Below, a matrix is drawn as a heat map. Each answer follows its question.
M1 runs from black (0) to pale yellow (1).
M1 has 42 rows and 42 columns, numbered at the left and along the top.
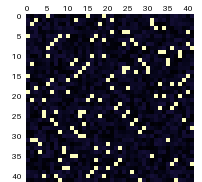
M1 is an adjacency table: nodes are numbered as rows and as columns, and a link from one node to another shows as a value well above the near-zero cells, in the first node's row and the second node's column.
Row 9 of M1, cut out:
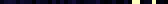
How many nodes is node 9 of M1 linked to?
3
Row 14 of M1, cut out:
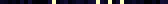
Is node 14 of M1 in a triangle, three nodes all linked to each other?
yes
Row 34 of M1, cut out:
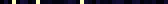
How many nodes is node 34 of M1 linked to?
3
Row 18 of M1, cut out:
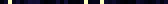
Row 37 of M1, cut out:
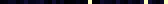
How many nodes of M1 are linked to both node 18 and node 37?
0
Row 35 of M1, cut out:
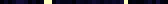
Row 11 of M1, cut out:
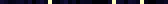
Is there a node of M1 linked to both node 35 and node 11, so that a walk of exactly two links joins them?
yes
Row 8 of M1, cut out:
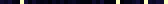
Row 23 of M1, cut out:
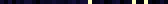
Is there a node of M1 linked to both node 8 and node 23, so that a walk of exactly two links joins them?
yes
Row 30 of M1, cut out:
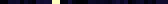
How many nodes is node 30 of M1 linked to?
2
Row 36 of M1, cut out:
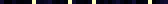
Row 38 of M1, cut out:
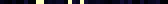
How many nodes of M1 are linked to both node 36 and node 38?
1
